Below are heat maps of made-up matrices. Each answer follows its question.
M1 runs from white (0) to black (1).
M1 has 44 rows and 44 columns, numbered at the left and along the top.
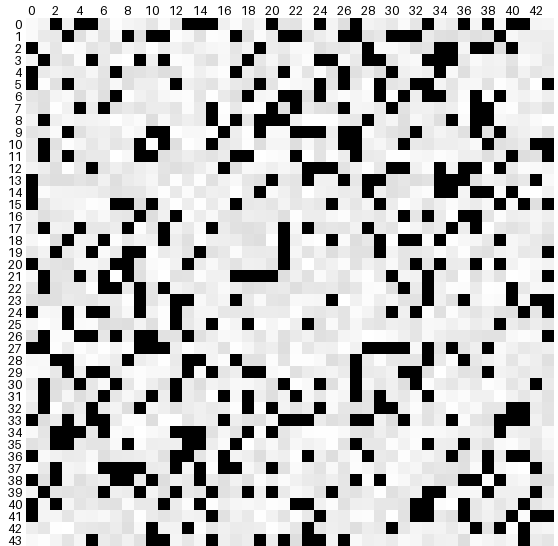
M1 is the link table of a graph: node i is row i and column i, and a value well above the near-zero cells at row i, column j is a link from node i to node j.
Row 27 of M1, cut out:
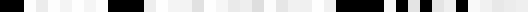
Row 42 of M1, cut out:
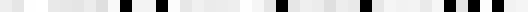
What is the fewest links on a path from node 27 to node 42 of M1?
2
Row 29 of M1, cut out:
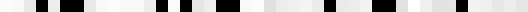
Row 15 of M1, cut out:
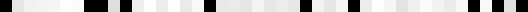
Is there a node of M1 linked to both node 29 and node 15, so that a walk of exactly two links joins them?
no
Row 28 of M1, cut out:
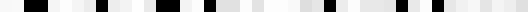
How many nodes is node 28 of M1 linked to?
9
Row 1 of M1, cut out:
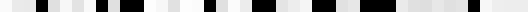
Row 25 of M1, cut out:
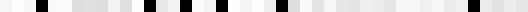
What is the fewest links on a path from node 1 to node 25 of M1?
2
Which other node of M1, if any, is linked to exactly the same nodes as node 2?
node 14
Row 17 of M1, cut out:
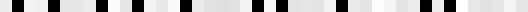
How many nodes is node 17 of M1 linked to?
10
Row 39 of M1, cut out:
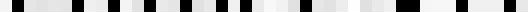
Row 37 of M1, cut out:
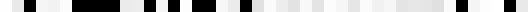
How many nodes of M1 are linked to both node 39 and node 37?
6
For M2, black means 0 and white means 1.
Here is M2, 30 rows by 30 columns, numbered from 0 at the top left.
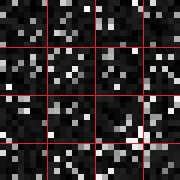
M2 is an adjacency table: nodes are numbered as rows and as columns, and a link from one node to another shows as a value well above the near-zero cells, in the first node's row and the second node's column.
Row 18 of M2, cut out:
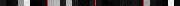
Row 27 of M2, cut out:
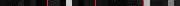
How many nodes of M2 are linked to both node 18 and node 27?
3
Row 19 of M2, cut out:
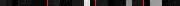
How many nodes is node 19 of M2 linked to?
4
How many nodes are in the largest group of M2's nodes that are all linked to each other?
3
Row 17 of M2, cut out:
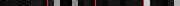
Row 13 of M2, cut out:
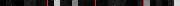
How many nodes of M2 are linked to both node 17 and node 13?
4
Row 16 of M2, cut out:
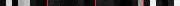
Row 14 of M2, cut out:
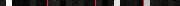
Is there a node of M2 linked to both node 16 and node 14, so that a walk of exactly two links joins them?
yes
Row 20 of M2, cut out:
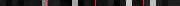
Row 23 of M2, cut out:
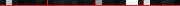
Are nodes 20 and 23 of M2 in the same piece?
yes
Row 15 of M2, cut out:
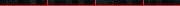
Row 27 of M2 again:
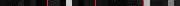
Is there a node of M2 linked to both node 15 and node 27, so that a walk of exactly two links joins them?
no
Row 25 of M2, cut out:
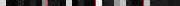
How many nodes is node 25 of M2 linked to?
7
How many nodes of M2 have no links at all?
1
